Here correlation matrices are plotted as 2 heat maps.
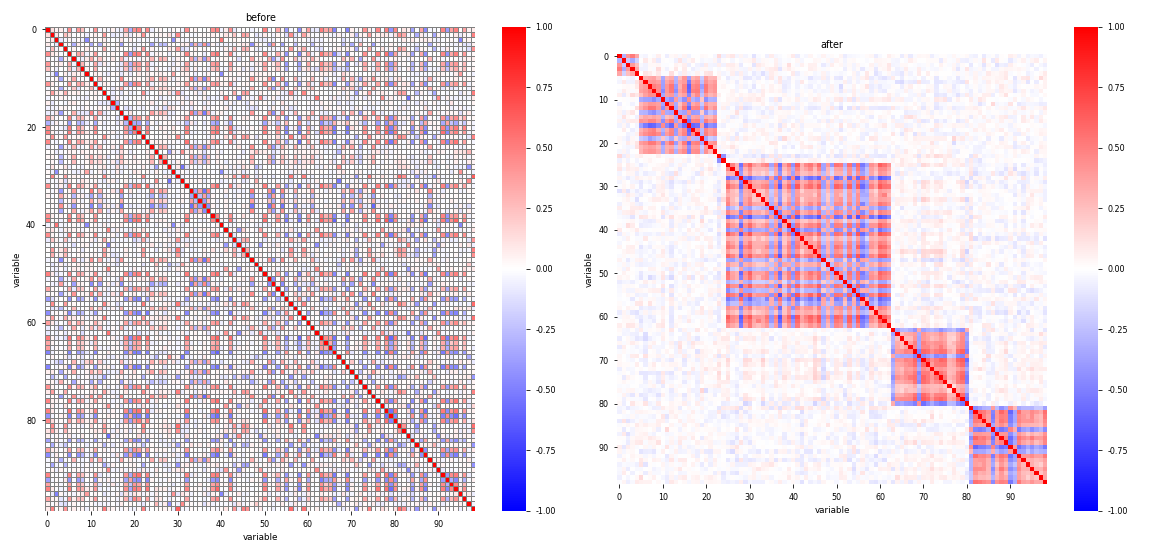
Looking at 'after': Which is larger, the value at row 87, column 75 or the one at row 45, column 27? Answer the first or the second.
the second
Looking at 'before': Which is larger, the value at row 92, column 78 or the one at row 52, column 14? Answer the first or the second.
the second
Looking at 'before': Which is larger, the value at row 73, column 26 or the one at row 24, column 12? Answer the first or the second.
the second
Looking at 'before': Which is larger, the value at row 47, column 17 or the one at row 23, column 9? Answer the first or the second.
the first
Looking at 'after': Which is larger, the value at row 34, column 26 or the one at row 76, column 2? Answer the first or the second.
the first
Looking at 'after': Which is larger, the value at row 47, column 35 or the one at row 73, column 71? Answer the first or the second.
the second
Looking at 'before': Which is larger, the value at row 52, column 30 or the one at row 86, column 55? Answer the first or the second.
the first
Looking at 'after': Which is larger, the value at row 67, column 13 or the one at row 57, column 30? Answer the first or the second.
the first
